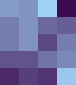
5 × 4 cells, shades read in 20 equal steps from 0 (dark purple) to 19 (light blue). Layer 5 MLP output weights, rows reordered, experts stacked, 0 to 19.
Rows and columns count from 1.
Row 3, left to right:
11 13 6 11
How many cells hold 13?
3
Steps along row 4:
same up up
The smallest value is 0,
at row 1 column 4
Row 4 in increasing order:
7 7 10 12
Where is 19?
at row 1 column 3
